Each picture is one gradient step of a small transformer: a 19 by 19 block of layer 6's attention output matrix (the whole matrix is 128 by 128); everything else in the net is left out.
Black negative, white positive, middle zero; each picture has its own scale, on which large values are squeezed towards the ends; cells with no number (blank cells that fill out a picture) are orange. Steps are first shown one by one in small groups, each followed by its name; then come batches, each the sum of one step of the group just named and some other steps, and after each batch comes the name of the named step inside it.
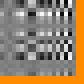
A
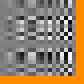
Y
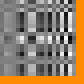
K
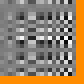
Y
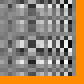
A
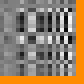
K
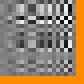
Y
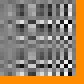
A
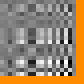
A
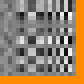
K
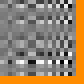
Y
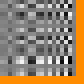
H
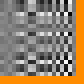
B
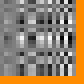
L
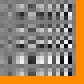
H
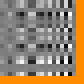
H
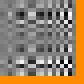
H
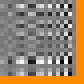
H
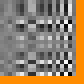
B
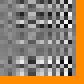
H
